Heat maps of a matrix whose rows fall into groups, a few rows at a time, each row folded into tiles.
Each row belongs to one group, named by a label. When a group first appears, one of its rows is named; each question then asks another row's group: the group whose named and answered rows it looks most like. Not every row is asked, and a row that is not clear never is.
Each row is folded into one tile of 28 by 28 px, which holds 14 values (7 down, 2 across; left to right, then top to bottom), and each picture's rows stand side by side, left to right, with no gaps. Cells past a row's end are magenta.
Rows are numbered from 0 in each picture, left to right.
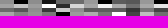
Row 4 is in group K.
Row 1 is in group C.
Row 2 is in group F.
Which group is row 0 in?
C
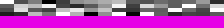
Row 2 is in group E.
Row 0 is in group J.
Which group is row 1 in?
C
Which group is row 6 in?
F
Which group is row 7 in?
J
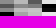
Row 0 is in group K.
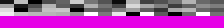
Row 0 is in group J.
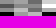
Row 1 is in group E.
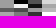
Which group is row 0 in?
C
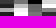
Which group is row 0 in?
F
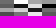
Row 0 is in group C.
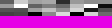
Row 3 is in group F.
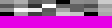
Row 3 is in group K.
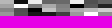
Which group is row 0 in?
C
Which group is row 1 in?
J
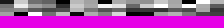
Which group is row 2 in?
E
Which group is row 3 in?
C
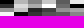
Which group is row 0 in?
E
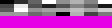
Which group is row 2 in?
K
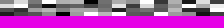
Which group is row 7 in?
J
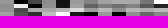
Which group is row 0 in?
C
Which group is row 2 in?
E
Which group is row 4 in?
K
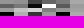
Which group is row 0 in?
K
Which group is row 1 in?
F
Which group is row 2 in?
K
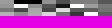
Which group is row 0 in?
C
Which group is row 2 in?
F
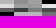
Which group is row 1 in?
C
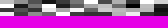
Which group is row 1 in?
J
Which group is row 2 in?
E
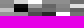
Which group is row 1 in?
J
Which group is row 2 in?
C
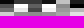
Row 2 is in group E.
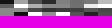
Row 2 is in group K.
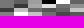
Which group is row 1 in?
C
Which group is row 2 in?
J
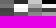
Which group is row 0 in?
J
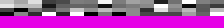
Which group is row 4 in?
K
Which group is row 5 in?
J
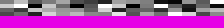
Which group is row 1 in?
F
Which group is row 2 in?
E
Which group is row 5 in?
C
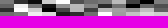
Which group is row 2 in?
J
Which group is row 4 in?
E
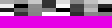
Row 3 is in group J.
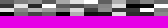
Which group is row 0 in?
F
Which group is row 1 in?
F
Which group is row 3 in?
J
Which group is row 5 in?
F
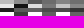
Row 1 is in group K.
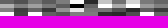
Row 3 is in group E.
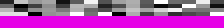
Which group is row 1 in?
K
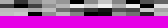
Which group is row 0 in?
E
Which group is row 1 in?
K
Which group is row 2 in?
C
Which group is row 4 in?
C
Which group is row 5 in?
F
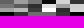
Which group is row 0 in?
K
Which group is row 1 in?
J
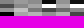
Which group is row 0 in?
K
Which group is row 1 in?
C
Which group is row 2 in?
C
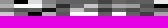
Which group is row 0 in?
C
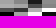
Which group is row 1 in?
E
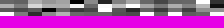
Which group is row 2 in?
C
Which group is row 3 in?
J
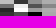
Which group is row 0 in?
J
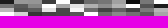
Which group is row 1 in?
J
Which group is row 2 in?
J
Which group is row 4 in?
C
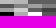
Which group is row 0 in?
K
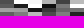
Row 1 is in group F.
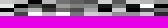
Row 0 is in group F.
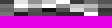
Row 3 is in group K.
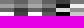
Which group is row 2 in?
F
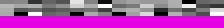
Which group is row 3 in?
C
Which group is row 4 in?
K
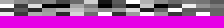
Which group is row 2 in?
F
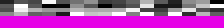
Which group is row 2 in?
F
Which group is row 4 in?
E
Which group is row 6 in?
E
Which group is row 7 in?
C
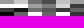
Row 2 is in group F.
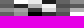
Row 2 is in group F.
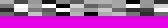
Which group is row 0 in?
J
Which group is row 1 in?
C
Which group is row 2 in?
F
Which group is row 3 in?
K
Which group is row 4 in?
C
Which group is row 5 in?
J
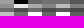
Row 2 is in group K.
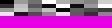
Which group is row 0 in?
E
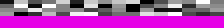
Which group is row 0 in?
E
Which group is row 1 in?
F
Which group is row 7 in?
J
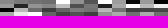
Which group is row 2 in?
J
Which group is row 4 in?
C
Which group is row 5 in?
C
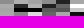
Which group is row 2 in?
E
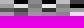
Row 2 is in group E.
